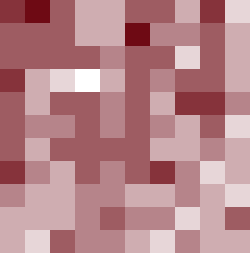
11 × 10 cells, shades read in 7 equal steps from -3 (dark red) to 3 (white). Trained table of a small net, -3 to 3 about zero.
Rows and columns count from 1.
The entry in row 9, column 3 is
1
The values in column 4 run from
-1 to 3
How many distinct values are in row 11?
4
